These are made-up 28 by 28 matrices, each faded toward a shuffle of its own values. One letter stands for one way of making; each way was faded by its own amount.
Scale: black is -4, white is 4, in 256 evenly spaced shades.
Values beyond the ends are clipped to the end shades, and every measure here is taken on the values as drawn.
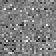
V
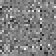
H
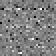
V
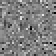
H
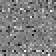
V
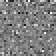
V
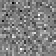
H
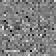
V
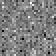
H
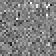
H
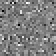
V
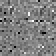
H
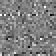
V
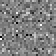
V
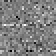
V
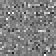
V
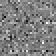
V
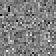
H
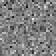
H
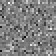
H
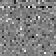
V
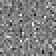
H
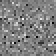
V
